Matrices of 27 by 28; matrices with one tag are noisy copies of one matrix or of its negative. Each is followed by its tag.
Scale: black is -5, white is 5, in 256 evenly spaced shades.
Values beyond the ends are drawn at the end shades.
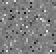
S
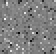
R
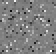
S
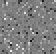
R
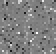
R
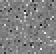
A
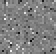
R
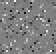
S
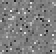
S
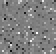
R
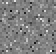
S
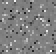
S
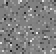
R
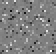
S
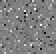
A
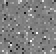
R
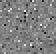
A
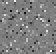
S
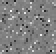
S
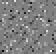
S
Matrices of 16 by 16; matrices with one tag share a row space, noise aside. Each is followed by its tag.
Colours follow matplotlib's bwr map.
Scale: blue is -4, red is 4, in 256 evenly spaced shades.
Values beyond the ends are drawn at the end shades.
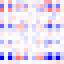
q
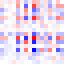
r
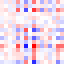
r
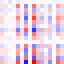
r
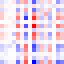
r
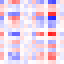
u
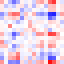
u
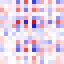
r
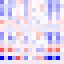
q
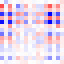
q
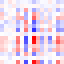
r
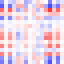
q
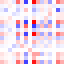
r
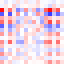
q
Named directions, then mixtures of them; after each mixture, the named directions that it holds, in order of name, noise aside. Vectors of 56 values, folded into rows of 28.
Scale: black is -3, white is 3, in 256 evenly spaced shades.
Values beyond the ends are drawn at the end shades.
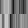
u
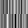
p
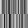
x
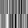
p, u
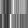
u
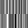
p, u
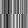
p, u, x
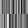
p, u, x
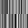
p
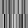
x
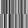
p, x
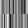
p, u, x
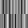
p, x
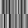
p, x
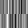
p, u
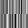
p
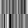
p, u, x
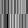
p, u
